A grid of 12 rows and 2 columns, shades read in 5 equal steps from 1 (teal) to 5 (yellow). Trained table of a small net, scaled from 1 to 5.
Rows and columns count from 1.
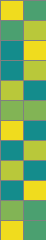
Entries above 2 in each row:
1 1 1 1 1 2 1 1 1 1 1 1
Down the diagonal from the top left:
5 4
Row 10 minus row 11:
-2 3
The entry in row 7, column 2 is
1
